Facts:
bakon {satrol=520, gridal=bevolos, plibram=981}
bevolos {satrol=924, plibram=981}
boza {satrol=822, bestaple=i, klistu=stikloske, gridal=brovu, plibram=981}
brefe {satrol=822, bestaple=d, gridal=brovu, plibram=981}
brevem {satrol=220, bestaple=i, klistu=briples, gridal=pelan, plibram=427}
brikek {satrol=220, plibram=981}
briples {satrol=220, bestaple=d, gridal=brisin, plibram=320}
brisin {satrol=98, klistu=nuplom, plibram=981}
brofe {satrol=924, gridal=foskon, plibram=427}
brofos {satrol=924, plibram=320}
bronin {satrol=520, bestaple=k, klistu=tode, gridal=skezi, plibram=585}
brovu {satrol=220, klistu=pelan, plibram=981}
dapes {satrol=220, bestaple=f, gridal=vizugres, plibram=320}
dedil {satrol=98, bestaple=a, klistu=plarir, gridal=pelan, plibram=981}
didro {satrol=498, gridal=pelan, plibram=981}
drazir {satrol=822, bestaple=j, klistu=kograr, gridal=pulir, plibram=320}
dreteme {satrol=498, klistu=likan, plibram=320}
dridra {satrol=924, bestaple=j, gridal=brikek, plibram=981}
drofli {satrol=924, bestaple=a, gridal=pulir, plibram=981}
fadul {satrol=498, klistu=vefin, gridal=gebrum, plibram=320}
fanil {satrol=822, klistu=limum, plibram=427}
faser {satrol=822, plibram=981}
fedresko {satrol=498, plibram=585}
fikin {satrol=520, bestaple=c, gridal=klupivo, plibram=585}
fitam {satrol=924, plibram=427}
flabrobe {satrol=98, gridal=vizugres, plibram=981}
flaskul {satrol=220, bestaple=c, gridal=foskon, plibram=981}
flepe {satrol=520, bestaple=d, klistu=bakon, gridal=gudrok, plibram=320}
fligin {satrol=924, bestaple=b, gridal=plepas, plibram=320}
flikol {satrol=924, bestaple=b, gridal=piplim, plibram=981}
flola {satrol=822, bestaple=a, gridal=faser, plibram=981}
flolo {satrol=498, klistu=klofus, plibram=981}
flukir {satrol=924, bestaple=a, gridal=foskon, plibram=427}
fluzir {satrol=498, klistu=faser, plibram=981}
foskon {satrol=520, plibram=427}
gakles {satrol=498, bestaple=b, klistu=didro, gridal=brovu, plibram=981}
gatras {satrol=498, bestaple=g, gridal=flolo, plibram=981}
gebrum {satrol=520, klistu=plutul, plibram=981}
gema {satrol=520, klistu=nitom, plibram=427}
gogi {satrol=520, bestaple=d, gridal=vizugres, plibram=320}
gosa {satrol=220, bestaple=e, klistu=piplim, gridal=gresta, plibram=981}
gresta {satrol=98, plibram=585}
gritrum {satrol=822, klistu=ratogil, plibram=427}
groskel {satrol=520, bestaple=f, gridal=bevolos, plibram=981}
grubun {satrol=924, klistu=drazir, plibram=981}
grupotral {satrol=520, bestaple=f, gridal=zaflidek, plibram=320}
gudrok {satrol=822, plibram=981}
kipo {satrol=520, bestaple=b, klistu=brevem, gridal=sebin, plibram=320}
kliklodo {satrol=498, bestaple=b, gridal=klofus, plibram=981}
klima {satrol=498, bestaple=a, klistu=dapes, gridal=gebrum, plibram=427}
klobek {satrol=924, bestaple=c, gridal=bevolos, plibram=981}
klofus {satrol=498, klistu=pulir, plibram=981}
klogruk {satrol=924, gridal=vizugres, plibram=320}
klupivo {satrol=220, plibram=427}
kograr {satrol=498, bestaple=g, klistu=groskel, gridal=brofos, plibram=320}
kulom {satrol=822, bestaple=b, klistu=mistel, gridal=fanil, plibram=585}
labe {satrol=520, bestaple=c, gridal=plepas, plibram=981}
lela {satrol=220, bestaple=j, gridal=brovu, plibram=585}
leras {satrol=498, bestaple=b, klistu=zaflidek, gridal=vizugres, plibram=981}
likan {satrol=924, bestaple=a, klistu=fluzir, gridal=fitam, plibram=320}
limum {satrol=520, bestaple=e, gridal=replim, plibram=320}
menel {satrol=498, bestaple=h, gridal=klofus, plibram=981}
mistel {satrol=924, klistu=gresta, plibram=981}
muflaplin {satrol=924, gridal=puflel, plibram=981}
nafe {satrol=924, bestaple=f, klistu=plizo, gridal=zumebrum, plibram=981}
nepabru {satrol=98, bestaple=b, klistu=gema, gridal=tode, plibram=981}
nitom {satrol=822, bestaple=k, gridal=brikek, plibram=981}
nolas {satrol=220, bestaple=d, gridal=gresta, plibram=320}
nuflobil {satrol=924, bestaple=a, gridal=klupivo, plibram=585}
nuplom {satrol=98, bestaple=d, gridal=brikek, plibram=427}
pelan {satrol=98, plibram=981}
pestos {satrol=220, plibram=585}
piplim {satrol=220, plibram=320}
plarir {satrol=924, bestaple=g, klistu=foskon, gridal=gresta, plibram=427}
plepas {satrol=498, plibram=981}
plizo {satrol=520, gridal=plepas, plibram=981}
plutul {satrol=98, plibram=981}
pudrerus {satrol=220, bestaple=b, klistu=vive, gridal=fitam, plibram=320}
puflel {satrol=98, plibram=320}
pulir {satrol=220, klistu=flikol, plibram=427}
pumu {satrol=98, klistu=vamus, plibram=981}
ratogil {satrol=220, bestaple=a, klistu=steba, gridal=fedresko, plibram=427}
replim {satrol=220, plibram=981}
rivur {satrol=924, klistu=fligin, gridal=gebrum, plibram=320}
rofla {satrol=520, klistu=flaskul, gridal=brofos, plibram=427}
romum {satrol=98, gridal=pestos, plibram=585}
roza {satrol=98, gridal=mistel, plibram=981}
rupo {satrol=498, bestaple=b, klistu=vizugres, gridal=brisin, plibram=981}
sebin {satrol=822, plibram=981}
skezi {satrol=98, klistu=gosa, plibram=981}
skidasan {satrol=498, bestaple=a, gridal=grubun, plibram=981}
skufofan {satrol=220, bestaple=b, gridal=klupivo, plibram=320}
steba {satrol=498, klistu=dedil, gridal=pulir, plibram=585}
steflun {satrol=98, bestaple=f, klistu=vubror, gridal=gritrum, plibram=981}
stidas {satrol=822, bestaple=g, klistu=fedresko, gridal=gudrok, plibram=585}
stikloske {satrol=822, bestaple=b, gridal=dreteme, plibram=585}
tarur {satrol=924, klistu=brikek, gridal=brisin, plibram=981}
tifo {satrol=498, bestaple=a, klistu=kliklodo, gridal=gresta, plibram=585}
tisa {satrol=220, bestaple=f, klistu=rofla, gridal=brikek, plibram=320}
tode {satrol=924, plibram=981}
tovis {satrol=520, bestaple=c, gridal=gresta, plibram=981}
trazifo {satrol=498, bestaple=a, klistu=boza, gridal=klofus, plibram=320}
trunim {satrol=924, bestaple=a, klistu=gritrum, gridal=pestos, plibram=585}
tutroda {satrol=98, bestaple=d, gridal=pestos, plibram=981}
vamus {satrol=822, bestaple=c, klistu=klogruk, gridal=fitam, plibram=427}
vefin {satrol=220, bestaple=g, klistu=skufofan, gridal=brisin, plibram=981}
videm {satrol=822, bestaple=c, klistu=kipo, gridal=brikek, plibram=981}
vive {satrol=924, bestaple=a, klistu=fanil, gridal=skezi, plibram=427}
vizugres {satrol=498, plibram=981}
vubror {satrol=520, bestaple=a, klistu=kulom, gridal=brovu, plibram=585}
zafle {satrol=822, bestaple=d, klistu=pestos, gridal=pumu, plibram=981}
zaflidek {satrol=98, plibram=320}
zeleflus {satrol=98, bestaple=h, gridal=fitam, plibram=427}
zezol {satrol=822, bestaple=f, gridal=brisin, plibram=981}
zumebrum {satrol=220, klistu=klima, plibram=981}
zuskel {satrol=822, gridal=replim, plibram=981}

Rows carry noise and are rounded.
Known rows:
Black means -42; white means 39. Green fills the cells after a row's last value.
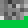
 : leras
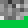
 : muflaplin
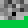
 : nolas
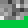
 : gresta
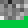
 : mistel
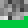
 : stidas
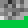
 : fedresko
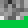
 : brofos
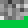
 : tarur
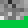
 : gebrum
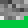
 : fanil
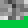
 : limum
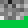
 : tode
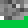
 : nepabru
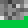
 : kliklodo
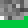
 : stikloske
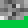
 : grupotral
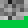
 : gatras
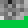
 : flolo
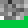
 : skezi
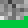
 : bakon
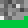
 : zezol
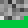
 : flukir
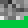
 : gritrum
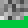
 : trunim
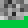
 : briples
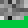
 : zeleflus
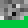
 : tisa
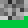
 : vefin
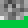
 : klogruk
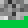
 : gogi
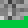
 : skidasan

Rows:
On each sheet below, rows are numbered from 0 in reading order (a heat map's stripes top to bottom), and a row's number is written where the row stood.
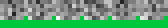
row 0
gosa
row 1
brikek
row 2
romum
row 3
vamus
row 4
vizugres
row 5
vubror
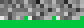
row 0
boza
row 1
pulir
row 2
klupivo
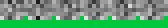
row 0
dridra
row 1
menel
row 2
rivur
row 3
dreteme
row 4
steba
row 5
trazifo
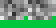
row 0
piplim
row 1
videm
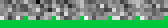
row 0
drazir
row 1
plarir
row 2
flaskul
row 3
kulom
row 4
fikin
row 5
bronin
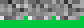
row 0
brofe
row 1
zuskel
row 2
klima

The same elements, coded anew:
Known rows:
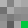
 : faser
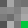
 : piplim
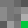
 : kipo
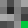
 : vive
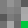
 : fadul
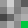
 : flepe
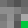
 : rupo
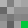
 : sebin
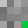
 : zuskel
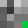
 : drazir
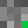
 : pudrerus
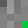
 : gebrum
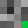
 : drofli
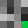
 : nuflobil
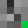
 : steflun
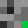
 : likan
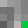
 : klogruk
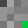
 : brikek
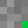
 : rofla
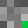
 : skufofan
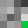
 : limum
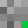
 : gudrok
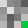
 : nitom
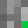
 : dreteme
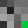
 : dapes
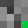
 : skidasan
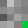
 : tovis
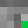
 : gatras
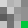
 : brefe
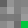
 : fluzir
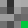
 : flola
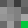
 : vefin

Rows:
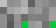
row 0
gritrum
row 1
vizugres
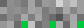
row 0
didro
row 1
romum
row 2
vamus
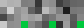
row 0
tutroda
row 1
dedil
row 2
tisa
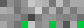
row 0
fedresko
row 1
zeleflus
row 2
fanil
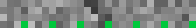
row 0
flikol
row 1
gresta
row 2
rivur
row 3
tifo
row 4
gema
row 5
brevem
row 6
nepabru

